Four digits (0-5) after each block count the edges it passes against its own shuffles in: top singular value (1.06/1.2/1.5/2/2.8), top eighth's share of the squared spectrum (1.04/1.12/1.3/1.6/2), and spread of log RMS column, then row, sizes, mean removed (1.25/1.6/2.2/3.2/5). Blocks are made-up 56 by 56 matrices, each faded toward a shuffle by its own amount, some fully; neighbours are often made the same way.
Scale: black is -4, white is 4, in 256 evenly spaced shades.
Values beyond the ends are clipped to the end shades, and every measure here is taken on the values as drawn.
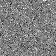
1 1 0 0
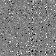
2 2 2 1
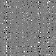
3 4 3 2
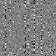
4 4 3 1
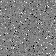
0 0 0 0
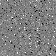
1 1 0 0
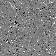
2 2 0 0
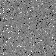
2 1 0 0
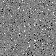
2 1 0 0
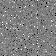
2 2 1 0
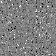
2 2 1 0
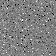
1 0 0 0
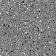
1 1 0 0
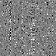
3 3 2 0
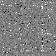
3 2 1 0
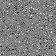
1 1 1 0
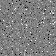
2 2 0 0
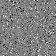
2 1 0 0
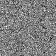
0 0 0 0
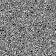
0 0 0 0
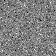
0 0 0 0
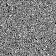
0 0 0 0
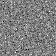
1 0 0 0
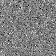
0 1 0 0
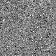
0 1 0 0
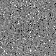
1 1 1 0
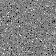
1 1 0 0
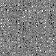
3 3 2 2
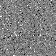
2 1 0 0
